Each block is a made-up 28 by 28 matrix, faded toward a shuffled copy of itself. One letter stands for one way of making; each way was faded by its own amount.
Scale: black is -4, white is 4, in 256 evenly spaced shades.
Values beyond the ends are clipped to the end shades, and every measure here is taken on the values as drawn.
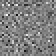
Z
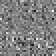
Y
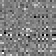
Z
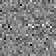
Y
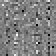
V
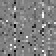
V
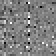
V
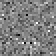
Y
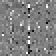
V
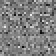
Y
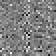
V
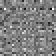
Z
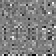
Z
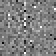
V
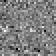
Y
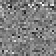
Y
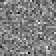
Y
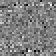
Y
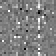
V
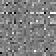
Z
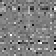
Z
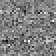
Y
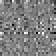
Z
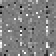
V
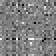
Z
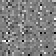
V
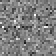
Y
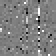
V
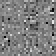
V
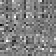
Z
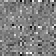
Z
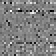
Z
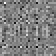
Z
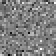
Y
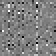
V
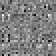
Z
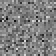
Y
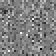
V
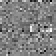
Z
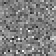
Y
